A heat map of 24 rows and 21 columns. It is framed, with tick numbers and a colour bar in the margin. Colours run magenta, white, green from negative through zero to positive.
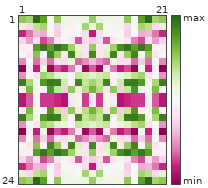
Mirror symmetry: left to right and top to bottom. Odd rows or columns: none. Stripes: horizontal, repeating 5 times. Seam: none.
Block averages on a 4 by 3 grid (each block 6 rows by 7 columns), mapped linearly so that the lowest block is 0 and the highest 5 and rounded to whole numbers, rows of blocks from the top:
5 4 5
0 2 0
0 2 0
5 4 5
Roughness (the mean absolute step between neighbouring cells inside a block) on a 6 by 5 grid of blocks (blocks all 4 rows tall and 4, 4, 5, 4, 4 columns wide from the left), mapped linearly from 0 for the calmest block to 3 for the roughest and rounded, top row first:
2 0 1 0 2 / 2 2 2 2 2 / 3 2 2 2 3 / 3 2 2 2 3 / 2 2 2 2 2 / 2 0 1 0 2
